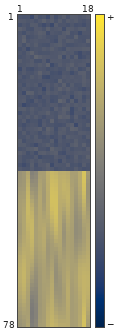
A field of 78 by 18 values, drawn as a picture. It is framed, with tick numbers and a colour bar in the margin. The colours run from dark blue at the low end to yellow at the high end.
The table splits into 2 rows of 1 panel. Panel 1,1: low, fine-grained, faint in contrast. Panel 2,1: high, streaked downward.
